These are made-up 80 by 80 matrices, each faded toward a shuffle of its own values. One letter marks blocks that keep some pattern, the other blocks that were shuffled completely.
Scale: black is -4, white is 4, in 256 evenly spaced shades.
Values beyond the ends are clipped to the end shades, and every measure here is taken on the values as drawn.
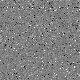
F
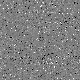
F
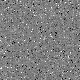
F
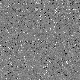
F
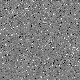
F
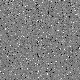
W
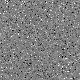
W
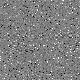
F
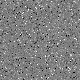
W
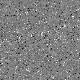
F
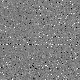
F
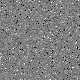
W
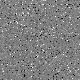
F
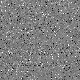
F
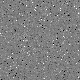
W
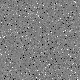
W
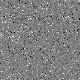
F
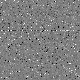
F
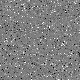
F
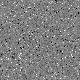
W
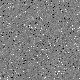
W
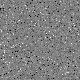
W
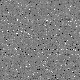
F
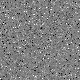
W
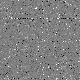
F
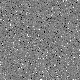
W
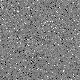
F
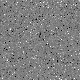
W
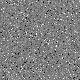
W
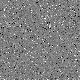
F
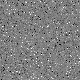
W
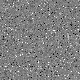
F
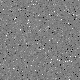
W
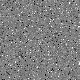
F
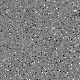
W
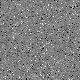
W
